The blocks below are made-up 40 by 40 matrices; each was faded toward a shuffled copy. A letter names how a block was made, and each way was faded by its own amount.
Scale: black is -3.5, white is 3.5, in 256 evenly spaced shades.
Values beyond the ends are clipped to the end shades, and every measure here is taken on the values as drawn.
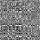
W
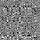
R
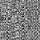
W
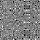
R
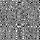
R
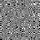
R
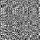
W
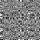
W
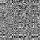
W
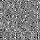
R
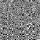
R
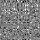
R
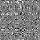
R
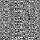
W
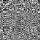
W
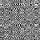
W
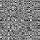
W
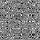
R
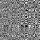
W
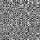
W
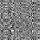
W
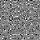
R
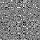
R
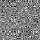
R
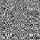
W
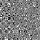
R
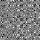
R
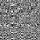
W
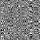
W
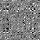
R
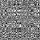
W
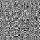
W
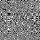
R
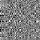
W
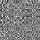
W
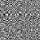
W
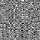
R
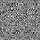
R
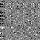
R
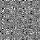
R
